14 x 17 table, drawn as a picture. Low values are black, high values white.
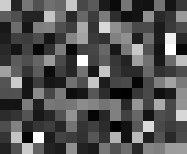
Slope: none. Stripes: none. Grain: fine. Odd rows or columns: none. Average level on the scale: 30%.
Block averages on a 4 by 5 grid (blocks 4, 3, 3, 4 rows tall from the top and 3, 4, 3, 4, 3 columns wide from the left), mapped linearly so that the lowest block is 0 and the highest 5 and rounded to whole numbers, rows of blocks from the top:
24422 | 21533 | 22415 | 32034
